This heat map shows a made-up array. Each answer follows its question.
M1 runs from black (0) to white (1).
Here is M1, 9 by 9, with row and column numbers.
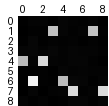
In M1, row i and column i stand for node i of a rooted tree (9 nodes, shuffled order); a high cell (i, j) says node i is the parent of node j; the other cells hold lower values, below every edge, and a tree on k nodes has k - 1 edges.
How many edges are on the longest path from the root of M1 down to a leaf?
3
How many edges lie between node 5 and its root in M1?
3
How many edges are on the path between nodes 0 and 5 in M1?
5
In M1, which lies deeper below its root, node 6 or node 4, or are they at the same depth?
node 4
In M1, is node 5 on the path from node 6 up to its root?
no
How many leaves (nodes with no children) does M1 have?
5
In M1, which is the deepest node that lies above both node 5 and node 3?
1
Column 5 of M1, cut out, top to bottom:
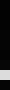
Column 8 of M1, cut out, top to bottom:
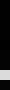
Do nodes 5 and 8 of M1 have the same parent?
yes
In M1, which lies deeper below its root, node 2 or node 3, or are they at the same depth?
the same depth
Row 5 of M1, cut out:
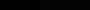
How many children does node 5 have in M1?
0
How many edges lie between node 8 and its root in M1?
3
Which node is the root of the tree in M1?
6
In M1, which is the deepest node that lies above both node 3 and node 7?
1
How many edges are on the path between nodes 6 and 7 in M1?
2
